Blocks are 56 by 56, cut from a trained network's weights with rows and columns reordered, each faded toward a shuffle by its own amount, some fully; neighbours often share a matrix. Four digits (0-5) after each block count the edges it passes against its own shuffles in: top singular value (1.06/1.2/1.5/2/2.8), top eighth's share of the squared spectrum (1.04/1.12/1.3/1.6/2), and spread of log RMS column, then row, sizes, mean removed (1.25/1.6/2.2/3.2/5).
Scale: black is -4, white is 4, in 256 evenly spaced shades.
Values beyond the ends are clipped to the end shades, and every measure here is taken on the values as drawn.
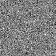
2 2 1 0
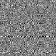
3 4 1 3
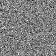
0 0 0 0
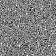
1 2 0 1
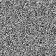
2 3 0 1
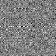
3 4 0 3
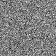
1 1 0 0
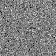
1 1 0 0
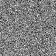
0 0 0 0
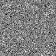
2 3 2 1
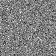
0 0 0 0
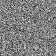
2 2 0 0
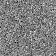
0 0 0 0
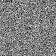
0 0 0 0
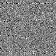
2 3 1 2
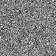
1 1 0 0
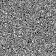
1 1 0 0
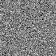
1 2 0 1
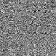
3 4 1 2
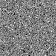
0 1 0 0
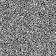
1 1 0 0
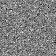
1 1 0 0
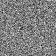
1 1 0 0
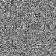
3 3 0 2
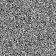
1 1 0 0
